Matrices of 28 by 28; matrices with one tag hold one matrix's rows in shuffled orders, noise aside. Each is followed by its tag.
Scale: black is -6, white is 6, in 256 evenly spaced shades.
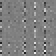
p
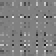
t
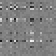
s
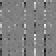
p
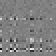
s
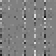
p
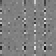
p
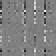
p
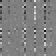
p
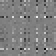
t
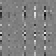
p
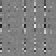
p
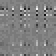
t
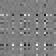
t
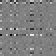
s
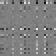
t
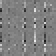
p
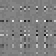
t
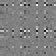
t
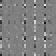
p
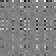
t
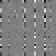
p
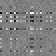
s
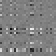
s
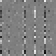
p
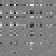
s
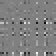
t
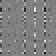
p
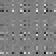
t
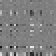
s
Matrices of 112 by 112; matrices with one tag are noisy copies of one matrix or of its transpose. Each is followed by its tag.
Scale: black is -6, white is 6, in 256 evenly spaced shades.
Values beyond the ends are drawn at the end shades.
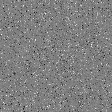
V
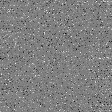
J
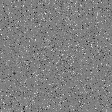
V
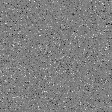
V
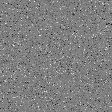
V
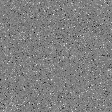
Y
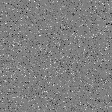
V
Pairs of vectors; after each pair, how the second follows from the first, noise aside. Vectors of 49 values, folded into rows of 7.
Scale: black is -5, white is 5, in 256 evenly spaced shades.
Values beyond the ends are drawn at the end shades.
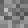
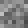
shuffled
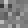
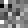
scaled up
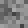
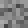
shuffled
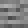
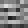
scaled up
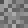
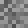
negated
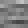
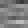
negated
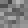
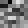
scaled up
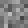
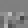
partly zeroed
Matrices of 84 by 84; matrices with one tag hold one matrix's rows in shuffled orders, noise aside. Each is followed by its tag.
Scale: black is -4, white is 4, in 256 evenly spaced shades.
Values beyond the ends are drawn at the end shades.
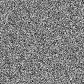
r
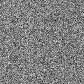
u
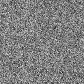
u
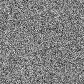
u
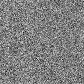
u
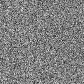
u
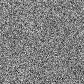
u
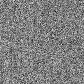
u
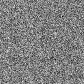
u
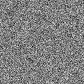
r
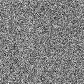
u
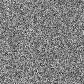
u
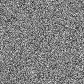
r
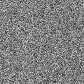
u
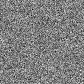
r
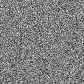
r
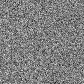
u
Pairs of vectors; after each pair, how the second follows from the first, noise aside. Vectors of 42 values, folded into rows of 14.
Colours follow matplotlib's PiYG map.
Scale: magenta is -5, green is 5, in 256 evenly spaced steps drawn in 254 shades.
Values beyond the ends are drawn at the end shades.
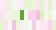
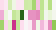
scaled up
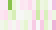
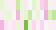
shuffled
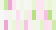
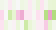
shuffled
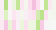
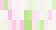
shuffled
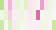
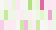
shuffled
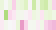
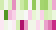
scaled up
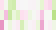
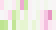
shuffled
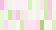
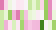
scaled up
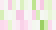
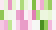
scaled up
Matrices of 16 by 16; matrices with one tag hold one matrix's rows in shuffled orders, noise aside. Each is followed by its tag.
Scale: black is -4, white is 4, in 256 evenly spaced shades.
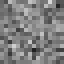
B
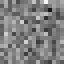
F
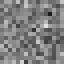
F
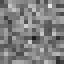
B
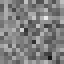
F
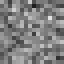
B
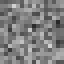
B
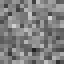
B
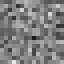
B
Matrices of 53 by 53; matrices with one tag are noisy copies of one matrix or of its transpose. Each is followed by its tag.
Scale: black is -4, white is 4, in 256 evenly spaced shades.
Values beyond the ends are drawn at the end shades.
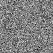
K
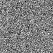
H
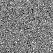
H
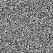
K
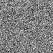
H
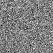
H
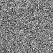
H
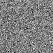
H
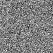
H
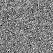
H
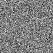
K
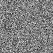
K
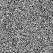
K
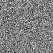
H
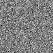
H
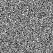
K
